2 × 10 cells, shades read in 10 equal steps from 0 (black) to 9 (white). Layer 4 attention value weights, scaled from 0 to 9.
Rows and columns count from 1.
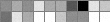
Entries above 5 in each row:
6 7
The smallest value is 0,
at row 1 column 8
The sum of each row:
54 71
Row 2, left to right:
4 8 6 9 9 7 5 5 9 9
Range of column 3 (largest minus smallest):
1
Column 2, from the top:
6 8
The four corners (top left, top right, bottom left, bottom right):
5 7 4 9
